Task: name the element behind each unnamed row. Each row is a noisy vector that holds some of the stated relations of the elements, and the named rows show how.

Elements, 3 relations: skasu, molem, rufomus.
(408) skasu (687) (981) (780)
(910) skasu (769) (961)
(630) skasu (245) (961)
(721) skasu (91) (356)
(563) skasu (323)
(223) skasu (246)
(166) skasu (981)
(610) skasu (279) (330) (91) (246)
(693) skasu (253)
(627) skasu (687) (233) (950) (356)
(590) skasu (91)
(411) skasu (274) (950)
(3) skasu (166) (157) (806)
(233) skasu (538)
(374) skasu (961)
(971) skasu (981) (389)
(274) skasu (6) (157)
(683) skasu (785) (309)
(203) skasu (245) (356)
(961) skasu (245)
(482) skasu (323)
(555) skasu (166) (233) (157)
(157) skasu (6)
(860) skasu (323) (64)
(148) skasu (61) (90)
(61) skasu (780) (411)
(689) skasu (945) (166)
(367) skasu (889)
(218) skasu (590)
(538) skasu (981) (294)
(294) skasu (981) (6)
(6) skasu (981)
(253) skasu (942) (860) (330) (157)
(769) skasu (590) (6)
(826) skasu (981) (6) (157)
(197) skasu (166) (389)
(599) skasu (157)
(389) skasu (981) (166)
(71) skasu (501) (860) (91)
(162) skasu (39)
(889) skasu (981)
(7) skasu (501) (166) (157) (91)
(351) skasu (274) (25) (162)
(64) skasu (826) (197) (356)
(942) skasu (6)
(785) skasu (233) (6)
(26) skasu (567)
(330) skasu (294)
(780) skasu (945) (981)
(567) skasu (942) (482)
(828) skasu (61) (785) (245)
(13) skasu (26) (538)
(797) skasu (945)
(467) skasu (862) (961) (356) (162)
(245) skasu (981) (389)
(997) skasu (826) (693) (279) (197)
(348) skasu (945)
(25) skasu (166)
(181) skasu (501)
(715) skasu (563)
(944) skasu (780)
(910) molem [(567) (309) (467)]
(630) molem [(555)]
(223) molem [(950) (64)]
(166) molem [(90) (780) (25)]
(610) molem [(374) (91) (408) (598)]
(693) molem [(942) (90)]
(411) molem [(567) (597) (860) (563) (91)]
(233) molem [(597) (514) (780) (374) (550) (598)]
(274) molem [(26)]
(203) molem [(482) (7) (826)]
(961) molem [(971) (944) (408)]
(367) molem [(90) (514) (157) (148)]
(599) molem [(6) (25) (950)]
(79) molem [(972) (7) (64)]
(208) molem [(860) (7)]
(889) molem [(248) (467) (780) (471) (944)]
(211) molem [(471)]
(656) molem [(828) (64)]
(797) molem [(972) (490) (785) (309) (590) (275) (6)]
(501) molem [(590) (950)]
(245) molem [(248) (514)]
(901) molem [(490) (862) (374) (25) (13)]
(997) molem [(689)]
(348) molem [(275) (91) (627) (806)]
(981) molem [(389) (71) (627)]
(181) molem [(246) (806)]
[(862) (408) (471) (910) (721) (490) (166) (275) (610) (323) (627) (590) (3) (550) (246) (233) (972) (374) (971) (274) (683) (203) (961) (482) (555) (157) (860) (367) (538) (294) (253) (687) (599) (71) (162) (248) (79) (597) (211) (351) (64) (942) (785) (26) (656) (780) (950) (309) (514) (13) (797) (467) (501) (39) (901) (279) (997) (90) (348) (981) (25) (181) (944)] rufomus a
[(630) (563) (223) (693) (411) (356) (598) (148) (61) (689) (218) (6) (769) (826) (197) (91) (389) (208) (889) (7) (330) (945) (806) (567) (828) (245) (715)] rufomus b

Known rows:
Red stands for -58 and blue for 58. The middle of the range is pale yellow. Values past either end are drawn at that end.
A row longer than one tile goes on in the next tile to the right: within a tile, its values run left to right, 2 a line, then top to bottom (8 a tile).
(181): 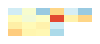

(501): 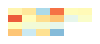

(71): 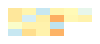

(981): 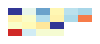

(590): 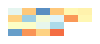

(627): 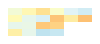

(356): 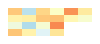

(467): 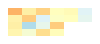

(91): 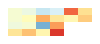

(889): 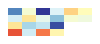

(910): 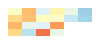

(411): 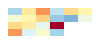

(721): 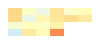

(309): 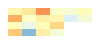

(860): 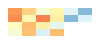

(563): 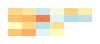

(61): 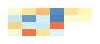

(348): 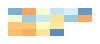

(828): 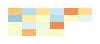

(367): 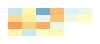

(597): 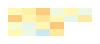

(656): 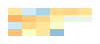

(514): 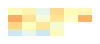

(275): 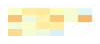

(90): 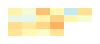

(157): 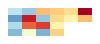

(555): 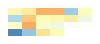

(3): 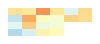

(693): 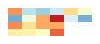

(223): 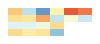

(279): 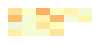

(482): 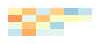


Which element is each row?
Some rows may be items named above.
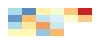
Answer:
(826)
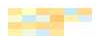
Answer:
(90)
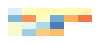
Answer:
(389)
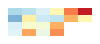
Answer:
(769)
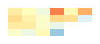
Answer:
(599)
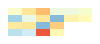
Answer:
(689)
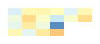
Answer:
(971)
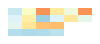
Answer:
(785)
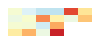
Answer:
(91)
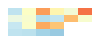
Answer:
(785)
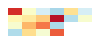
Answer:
(253)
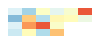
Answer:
(942)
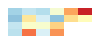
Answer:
(769)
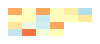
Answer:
(374)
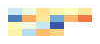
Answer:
(389)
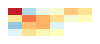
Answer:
(64)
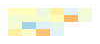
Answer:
(471)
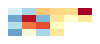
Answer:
(157)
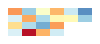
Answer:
(961)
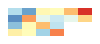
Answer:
(826)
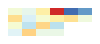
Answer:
(203)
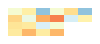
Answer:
(610)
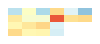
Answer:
(181)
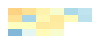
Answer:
(26)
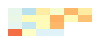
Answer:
(806)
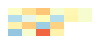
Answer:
(689)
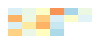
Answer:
(79)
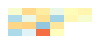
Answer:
(689)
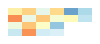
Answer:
(482)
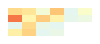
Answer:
(323)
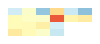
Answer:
(181)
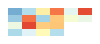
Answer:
(274)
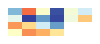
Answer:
(780)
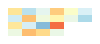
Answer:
(630)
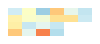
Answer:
(211)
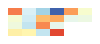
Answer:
(330)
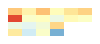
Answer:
(950)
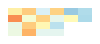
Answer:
(482)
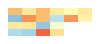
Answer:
(197)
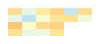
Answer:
(90)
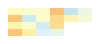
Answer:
(901)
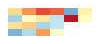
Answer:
(25)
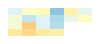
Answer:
(408)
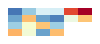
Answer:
(6)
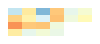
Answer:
(367)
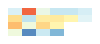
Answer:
(233)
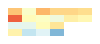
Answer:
(950)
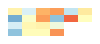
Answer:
(7)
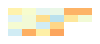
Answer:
(218)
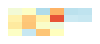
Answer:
(997)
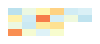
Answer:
(208)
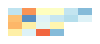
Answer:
(797)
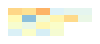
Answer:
(13)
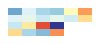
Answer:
(294)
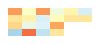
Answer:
(374)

